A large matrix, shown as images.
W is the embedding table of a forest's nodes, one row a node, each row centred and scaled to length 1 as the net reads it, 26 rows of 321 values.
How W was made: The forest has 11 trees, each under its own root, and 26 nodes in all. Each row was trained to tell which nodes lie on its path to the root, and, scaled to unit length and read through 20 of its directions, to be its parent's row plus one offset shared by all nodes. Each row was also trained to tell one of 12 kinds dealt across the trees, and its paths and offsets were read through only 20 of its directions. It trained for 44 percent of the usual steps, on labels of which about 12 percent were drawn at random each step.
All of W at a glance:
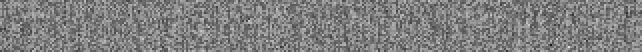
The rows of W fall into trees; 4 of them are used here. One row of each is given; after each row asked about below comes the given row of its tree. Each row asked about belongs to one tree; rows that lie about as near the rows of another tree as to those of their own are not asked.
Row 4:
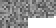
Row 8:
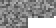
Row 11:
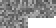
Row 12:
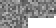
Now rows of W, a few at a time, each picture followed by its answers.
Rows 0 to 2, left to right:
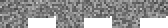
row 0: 12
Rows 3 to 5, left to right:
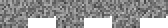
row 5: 12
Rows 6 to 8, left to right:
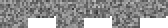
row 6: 8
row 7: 8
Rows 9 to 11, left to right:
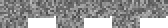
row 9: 11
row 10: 11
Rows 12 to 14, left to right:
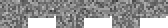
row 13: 12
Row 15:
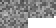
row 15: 4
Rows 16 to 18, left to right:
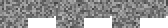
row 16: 4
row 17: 12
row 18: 8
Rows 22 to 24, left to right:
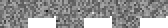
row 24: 11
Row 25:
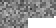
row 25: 4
